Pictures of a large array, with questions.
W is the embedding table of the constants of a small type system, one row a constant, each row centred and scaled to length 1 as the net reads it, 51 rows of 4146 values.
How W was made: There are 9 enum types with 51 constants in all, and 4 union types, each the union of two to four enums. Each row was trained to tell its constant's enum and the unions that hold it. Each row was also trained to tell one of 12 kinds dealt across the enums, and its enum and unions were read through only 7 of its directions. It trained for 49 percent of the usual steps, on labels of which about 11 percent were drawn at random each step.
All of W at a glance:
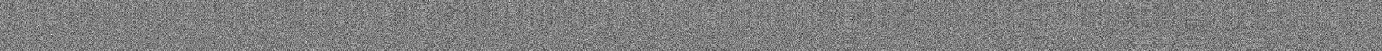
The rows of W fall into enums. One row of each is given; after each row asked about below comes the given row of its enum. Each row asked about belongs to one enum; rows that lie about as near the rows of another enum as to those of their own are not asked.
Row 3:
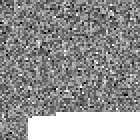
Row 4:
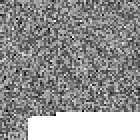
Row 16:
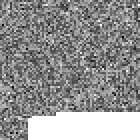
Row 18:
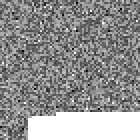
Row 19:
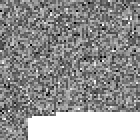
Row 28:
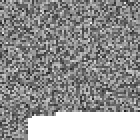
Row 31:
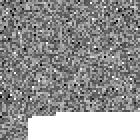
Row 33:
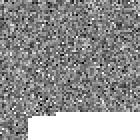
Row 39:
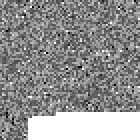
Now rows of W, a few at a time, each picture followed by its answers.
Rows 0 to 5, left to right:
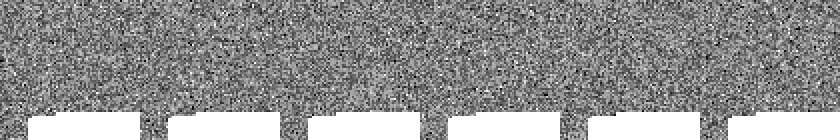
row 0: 31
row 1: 31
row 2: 16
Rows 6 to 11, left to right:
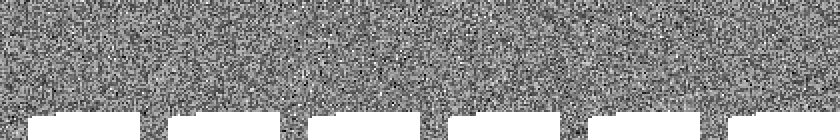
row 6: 19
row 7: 18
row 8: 3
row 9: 31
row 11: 31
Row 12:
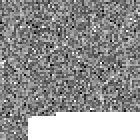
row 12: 3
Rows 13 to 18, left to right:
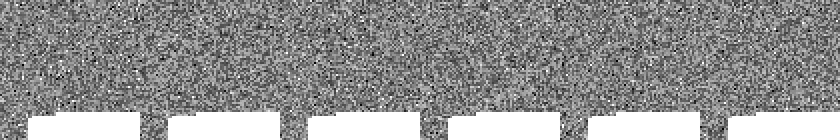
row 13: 33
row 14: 18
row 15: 3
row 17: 18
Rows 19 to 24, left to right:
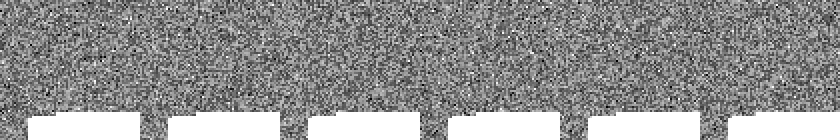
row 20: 39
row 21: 18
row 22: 18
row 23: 18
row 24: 31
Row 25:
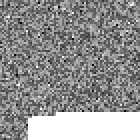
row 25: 39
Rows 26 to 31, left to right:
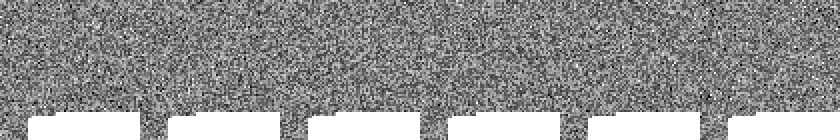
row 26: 31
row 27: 33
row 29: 19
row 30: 39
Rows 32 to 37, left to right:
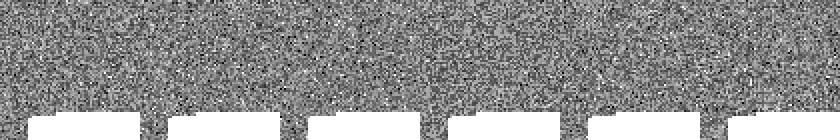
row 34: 18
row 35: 16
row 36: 31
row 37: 19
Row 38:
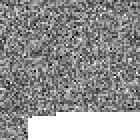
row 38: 19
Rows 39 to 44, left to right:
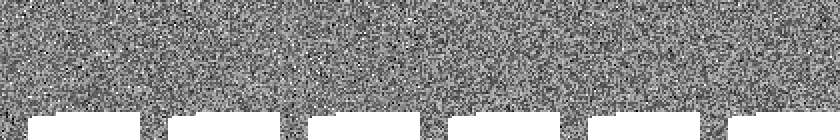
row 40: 16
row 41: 3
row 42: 16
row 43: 19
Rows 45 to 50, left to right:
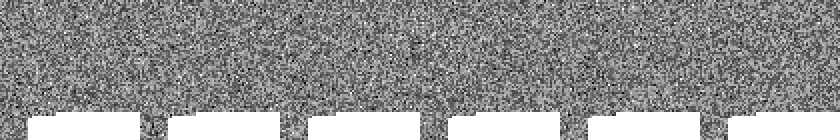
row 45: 39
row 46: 39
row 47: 19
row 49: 16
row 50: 16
